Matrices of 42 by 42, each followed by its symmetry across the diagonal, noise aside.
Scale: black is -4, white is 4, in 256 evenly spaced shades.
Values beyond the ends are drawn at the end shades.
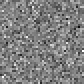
neither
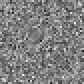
symmetric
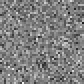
antisymmetric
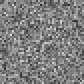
symmetric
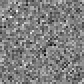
symmetric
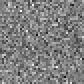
neither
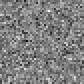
neither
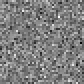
neither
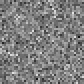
symmetric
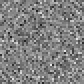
symmetric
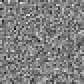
antisymmetric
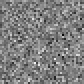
antisymmetric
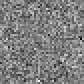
antisymmetric
